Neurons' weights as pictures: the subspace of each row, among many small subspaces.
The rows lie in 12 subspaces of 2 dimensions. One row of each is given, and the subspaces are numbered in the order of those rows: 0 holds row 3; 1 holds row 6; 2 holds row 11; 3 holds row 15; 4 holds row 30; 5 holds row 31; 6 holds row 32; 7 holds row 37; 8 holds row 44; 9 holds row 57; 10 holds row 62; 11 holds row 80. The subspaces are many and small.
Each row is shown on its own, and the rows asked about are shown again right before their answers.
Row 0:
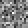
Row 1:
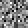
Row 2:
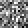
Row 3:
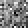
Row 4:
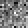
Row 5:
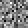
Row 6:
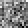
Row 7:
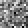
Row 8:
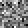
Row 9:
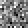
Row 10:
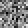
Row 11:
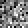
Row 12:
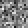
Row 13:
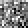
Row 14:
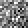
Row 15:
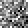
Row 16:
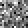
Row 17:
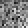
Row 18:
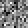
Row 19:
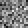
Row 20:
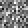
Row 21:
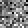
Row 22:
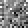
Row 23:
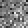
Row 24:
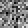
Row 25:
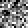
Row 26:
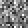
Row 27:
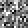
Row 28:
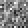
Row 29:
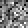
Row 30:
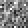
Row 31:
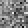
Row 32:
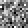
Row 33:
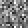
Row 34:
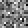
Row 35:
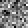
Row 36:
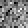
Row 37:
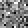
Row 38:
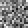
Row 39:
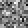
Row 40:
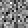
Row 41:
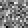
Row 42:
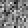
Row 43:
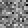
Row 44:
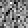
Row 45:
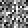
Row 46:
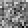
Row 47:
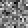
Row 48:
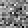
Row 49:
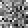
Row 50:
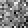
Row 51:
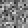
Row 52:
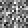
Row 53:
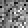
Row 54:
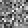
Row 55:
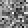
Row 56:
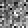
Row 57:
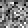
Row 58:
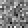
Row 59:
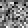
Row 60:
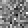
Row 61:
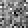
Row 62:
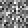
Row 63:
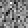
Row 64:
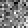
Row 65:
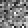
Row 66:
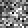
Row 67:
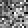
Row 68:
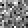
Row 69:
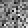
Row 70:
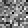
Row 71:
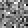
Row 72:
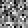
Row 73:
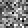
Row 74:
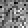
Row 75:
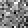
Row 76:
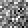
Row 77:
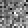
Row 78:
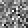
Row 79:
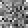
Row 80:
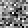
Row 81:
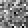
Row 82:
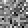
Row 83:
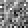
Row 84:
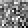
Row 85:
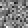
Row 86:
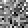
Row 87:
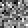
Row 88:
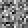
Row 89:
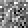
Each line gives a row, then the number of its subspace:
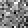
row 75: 7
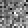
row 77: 0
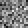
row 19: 9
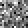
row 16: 11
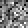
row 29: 9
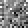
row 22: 4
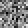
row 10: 3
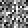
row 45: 10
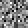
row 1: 8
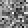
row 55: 5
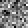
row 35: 5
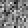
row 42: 4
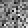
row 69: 1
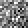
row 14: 3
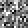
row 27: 4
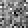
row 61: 0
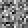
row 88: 6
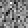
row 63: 8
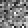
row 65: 5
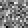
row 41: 9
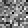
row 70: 6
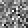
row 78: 1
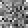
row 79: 3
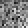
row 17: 1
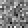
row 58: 2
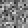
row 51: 6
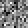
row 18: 4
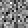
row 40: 8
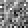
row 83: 4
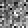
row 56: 0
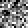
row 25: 5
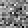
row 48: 11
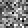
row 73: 11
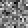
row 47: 0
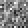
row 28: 4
